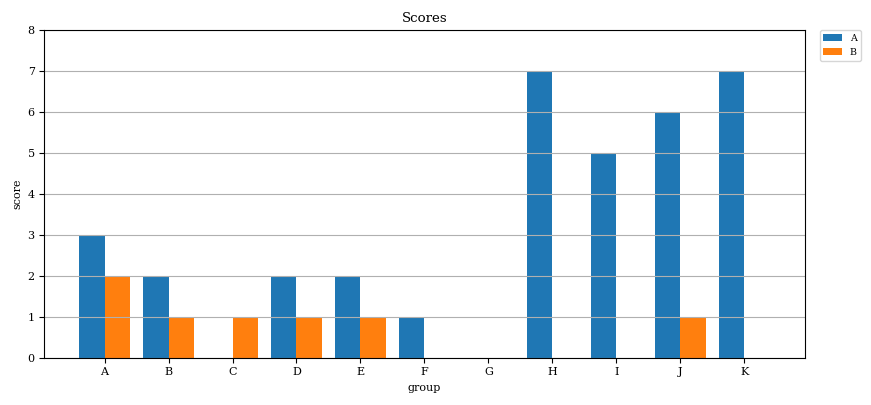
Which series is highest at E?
A
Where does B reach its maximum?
A
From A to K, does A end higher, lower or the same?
higher
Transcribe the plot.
Title: Scores
x-axis: group, ticks A B C D E F G H I J K
y-axis: score, ticks 0 1 2 3 4 5 6 7 8
Legend: A, B
Values:
A: 3 2 0 2 2 1 0 7 5 6 7
B: 2 1 1 1 1 0 0 0 0 1 0
